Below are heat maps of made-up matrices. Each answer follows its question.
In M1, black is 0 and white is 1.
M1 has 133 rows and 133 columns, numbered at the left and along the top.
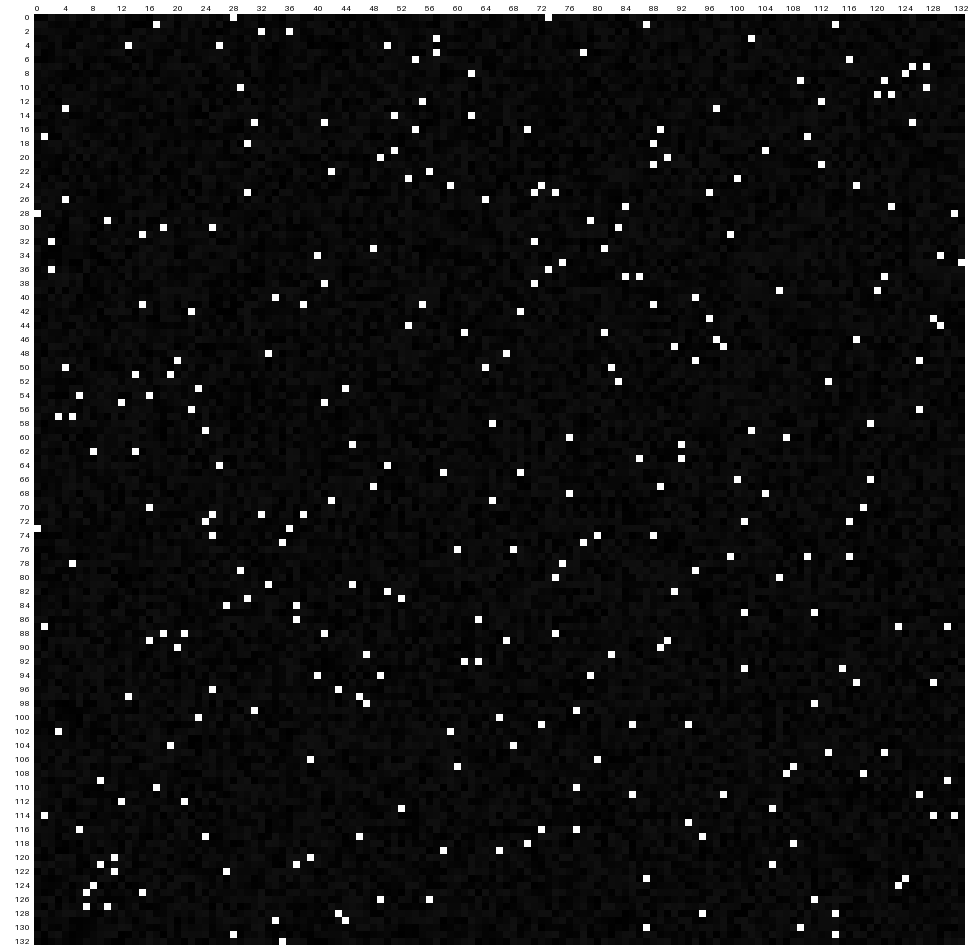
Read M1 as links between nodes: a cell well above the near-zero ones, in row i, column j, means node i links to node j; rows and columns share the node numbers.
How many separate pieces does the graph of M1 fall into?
2
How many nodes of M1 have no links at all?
1
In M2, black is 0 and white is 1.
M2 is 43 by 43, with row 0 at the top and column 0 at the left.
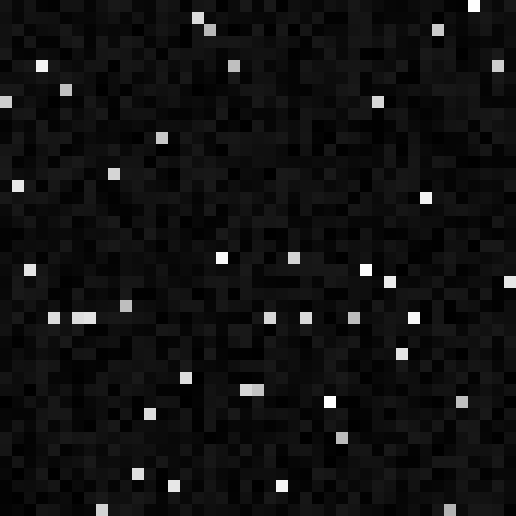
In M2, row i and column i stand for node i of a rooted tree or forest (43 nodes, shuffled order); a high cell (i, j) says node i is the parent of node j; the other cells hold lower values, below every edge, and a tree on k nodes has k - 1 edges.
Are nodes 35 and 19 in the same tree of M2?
no
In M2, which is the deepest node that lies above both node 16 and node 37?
42
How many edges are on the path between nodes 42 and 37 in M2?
1
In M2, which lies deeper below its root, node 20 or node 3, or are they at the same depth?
the same depth
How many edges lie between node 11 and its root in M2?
6
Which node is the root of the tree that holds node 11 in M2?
40
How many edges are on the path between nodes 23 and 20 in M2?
2
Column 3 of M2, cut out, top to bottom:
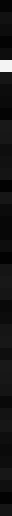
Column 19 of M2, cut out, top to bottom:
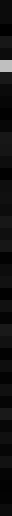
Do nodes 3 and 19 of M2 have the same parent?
yes
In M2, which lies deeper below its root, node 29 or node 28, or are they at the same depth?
node 28
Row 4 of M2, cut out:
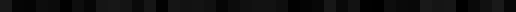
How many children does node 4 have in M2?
0
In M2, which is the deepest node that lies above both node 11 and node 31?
8
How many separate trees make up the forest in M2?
2
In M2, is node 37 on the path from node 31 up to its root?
no
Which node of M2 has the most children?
26
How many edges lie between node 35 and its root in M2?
8
